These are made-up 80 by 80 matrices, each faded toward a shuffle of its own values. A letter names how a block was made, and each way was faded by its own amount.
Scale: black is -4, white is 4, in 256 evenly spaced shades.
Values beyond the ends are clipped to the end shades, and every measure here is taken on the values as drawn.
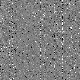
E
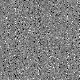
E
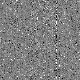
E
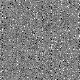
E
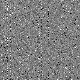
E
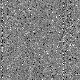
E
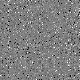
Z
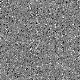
E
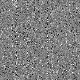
E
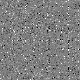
Z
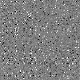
Z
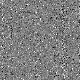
E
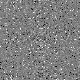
Z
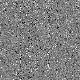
E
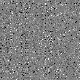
Z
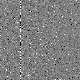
E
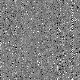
E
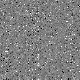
Z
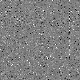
Z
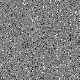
E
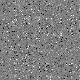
Z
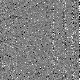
E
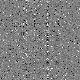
Z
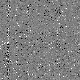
Z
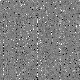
Z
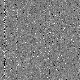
E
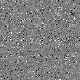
Z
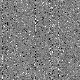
E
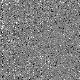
E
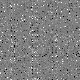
Z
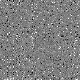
Z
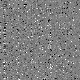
Z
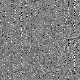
E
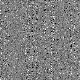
E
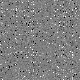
Z
